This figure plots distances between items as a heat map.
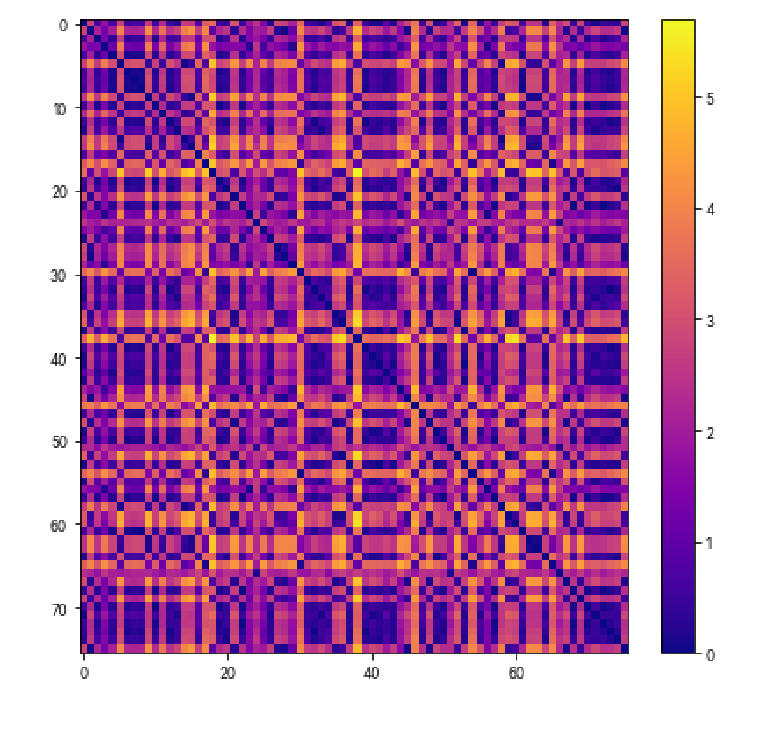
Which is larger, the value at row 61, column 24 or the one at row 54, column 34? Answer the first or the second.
the second
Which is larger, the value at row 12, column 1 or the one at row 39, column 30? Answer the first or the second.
the second
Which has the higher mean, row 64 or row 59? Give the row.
59
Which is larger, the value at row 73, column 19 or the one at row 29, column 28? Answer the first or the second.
the second
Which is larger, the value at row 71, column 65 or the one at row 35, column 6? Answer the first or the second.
the first
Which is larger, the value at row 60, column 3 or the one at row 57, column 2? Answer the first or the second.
the first
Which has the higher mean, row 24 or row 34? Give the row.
24
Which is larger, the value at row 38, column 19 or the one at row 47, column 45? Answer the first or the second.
the first
